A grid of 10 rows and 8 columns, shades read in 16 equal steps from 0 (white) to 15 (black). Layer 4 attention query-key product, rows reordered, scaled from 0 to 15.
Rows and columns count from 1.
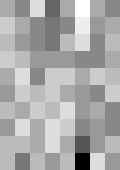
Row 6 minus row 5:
1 1 -3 0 2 1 4 -1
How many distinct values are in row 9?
5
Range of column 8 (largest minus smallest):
4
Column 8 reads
7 5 4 5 4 3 7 7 4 6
